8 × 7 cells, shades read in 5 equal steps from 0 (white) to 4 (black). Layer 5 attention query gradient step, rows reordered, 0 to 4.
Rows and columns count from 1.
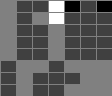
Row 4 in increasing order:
2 2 3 3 3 3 3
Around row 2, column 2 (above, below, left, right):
3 3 2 2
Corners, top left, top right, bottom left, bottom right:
2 4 3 2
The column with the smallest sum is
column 4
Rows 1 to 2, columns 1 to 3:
2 3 3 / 2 3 2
